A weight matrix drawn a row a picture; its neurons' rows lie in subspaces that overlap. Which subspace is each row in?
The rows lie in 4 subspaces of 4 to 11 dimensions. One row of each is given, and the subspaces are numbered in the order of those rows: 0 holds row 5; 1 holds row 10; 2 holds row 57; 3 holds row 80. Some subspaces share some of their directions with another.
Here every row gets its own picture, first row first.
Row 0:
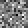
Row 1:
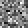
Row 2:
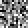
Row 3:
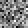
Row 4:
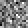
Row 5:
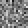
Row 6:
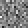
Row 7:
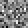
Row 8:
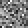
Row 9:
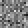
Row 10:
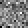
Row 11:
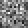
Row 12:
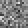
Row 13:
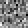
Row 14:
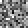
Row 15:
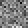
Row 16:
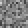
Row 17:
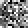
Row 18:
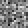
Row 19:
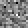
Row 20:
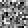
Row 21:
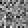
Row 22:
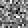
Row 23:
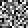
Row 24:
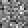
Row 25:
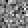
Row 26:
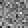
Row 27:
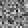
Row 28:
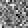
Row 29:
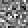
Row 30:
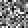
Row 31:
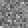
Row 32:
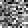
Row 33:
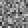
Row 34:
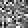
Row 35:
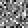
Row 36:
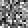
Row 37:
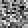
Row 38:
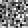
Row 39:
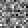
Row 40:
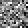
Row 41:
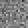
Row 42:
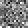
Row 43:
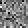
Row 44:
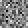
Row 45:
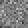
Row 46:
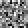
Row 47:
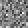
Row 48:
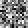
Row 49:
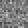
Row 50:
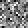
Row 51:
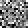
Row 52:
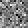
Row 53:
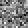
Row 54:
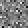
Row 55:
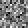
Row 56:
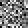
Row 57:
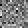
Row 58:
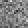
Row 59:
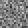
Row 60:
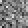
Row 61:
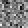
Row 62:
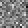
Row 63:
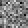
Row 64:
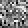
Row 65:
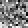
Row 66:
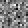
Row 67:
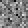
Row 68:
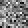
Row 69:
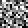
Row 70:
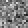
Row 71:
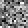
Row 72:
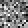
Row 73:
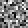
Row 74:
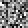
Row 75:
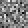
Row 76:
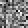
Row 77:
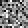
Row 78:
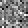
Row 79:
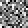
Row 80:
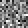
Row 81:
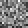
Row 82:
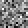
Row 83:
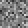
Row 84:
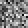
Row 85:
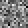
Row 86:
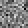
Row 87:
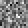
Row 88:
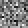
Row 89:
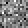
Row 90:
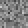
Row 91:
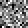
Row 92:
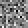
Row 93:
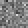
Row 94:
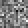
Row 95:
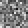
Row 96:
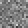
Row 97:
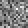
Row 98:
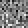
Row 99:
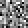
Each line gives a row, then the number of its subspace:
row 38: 2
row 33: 1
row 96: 3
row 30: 0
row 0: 0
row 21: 3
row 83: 0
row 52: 3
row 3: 0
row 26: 1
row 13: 1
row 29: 2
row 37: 2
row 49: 0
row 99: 2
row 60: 3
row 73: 2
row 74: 2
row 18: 2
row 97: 2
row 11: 2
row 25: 2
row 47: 3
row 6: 0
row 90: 3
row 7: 2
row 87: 3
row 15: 0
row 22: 0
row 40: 2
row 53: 1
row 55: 3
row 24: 2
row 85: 2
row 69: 2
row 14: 3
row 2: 2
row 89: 1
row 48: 2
